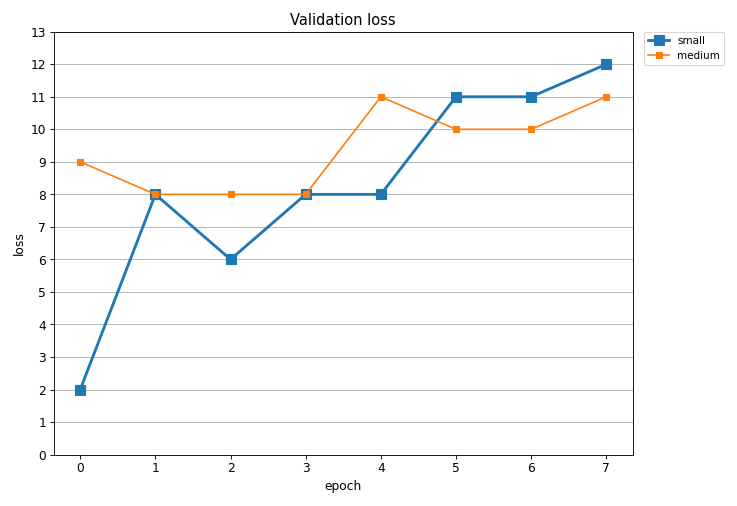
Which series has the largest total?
medium
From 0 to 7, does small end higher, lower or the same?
higher
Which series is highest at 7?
small
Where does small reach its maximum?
7
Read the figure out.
Title: Validation loss
x-axis: epoch, ticks 0 1 2 3 4 5 6 7
y-axis: loss, ticks 0 1 2 3 4 5 6 7 8 9 10 11 12 13
Legend: small, medium
Values:
small: 2 8 6 8 8 11 11 12
medium: 9 8 8 8 11 10 10 11
